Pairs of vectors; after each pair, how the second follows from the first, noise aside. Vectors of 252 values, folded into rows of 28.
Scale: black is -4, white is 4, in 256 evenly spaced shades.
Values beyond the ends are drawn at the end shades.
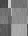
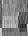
wrapped around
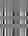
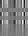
reversed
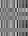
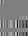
partly zeroed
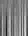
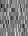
shuffled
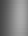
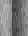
wrapped around
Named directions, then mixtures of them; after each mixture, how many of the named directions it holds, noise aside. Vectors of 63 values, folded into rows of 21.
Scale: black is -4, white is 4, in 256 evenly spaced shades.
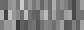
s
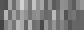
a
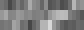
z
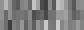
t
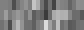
three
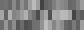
three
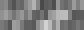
two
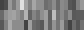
two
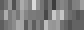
three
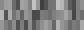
two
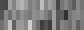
three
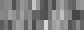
three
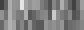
two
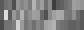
three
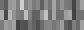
one
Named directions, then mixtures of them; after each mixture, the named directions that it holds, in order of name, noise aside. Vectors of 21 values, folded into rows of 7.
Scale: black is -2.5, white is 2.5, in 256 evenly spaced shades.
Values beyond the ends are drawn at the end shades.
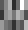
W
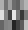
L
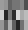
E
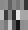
E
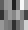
W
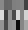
E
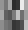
E, L, W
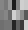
L, W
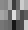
L, W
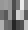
E, W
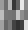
E, L, W
